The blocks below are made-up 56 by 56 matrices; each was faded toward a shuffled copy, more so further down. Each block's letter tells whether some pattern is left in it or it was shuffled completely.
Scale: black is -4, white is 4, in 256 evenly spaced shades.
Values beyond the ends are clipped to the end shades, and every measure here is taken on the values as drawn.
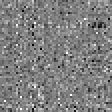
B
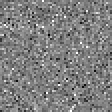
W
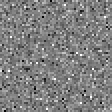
W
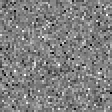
W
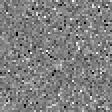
W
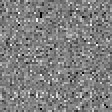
B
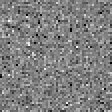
B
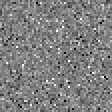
W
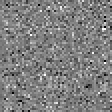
B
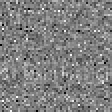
B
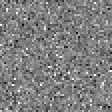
W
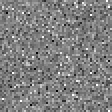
W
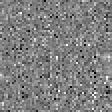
B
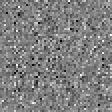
B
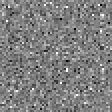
B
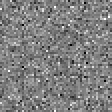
B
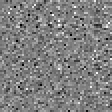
B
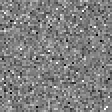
W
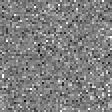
W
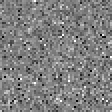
B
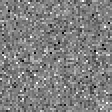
W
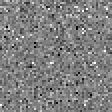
B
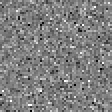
W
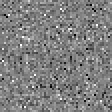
B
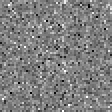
W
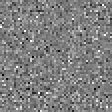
B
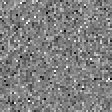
W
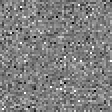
B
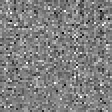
B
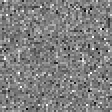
W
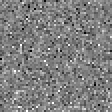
W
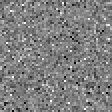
B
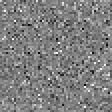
B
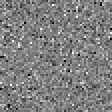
W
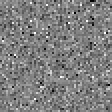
W
